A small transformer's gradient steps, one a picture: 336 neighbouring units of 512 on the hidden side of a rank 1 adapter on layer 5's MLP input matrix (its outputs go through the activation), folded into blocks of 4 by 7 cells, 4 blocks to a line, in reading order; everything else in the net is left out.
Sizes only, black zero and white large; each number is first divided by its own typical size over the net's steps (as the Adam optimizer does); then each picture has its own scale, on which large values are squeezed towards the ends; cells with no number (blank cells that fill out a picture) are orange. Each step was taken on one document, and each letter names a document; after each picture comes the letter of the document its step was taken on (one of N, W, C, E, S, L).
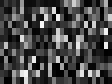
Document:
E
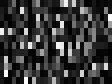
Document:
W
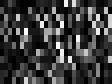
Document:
W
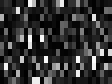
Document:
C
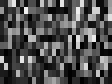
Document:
E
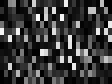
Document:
W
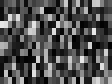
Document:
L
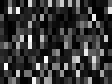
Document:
C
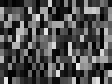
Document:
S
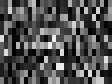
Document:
E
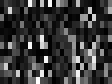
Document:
C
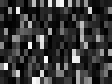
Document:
C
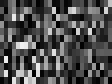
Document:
E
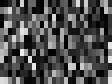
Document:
S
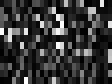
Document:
W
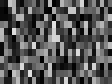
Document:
E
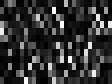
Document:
W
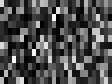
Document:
L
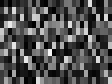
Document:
S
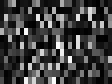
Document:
W
